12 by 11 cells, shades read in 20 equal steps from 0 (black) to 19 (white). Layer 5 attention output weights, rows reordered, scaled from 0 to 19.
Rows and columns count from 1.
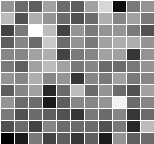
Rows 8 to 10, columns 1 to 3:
7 10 12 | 11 8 8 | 9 6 8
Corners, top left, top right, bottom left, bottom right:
11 11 0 8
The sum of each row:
102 110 109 117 108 109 109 99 103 79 85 62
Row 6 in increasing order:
7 8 8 9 9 9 10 11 12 12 14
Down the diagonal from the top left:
11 6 19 15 5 9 10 11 18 4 14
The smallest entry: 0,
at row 12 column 1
